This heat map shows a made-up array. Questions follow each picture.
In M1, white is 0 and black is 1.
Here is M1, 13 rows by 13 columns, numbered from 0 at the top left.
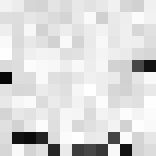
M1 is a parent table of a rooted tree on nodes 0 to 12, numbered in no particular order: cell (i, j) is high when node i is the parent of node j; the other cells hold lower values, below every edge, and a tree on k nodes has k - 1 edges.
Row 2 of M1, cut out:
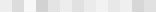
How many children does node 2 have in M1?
0
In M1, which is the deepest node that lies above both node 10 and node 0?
12
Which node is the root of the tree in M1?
5
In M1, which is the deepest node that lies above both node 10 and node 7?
12
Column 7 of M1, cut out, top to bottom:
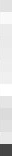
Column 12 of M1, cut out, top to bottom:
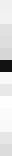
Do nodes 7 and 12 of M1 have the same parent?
no
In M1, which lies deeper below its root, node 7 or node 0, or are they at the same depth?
node 0
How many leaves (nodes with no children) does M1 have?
9
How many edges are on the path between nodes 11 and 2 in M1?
1
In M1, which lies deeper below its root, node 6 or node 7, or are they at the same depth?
the same depth
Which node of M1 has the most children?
12
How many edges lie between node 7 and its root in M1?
2
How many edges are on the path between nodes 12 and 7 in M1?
1
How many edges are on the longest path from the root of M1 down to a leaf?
3
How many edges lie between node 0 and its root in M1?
3
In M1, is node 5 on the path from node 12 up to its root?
yes
